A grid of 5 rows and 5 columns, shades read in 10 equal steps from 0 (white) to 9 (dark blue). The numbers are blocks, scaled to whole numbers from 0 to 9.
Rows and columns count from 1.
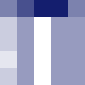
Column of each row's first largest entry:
3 2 2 2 2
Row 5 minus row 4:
1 0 0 0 0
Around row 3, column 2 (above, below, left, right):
4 4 2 0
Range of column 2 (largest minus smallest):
3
